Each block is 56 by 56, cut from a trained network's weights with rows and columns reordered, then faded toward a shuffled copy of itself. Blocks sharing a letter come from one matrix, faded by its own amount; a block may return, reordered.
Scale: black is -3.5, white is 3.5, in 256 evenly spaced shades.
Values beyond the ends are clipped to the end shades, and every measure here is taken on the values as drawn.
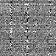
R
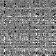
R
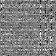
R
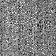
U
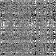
R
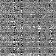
R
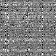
R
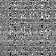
R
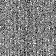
U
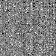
U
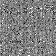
U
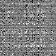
R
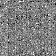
U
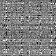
R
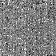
U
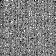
U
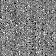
U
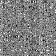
U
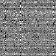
R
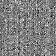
U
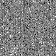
U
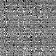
R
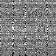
R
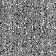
U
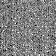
U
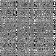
R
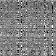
R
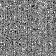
U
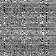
R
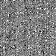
U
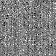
U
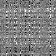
R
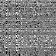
R
